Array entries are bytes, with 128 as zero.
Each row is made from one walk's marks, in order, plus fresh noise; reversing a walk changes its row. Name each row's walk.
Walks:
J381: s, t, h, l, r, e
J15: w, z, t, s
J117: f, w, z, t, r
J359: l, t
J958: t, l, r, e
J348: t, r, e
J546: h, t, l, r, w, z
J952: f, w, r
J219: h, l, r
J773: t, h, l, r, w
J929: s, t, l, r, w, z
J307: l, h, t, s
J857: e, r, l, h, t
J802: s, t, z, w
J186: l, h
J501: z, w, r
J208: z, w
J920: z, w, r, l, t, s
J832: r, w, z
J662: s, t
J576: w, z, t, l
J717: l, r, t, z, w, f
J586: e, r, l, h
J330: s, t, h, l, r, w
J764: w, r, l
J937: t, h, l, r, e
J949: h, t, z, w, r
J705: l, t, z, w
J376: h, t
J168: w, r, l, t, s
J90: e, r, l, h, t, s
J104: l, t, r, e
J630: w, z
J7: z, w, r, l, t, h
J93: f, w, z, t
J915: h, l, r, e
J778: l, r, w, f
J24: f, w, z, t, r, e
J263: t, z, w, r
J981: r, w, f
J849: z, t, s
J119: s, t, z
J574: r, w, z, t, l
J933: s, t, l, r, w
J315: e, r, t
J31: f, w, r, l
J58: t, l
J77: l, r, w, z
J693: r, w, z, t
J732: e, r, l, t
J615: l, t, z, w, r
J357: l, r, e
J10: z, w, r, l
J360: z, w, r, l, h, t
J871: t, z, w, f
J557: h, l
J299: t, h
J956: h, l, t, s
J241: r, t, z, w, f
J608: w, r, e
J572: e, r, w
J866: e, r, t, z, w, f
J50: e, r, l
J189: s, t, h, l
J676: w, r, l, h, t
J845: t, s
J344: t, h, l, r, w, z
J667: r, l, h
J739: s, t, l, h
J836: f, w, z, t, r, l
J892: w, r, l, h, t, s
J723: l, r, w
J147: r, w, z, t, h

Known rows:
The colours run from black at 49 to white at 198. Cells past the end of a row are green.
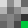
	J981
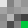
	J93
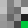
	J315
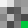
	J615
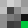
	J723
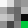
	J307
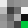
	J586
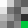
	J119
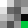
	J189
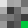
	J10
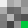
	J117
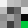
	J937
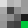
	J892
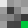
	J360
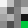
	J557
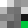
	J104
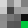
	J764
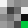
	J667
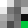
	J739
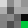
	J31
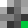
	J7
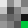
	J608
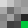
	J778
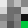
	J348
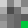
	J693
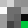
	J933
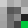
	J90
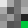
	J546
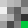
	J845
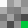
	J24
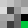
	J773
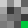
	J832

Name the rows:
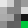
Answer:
J359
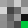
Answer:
J572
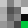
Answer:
J857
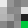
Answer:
J376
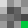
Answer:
J574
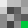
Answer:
J263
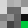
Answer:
J958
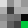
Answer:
J676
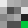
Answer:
J915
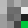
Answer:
J732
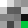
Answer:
J381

